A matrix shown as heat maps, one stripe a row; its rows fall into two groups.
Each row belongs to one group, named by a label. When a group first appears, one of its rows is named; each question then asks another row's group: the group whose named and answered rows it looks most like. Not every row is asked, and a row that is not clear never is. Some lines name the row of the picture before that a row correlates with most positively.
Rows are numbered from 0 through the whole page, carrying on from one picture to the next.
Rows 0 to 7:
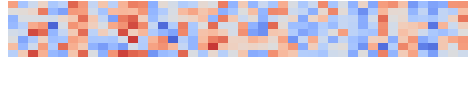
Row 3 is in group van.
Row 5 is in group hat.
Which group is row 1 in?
van
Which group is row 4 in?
van
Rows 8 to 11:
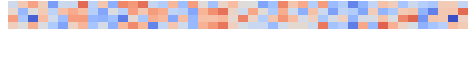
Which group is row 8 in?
van
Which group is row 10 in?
hat
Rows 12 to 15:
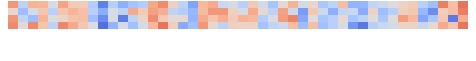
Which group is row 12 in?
hat
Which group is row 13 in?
hat
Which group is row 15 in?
hat
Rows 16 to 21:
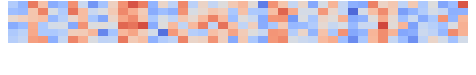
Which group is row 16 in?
van
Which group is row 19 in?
van
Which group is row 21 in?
van
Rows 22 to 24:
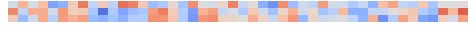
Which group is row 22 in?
van
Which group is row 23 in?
hat
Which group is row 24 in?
hat
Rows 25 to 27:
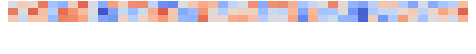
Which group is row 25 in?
van
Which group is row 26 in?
hat
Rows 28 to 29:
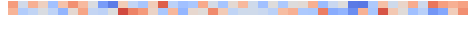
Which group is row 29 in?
van
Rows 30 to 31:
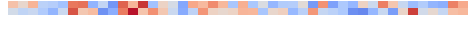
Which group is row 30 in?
van
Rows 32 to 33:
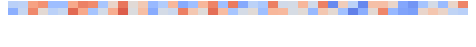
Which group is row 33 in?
van
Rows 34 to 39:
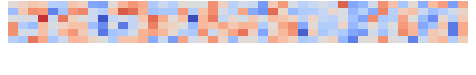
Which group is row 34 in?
van
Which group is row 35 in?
van
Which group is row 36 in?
hat
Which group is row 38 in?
hat
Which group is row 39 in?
van
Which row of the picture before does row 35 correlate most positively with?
33
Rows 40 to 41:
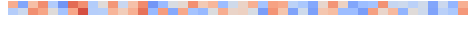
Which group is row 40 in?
van
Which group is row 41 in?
van
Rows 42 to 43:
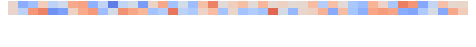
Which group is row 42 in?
hat
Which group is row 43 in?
van
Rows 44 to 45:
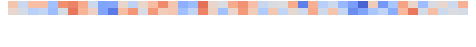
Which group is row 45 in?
hat
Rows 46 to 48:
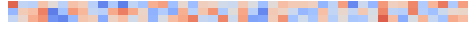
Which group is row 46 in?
hat
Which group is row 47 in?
van
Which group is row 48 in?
van
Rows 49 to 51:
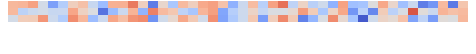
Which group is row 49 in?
van
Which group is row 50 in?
hat
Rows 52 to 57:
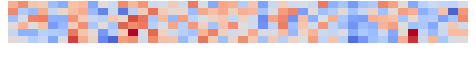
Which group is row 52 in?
van
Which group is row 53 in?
hat
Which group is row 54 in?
van
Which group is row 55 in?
van
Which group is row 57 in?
hat
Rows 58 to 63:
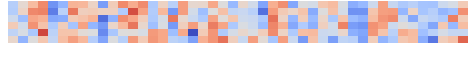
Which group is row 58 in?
van
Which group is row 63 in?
hat
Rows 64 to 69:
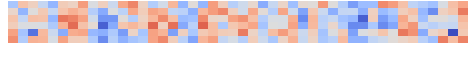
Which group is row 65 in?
hat
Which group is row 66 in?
hat
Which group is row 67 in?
hat
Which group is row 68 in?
hat
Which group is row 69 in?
hat
